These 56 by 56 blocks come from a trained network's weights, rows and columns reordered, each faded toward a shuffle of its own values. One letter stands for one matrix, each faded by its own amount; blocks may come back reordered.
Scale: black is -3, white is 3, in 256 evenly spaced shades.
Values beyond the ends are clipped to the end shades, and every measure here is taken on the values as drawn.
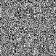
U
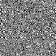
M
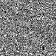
U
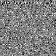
M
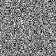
U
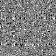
M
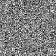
U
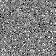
M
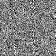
U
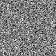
U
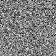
U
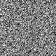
U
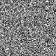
U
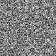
U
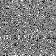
M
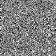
U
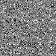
M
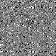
M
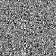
M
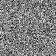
U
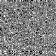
M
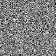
U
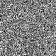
U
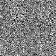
U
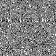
M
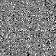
M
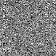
U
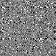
M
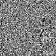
U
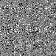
M
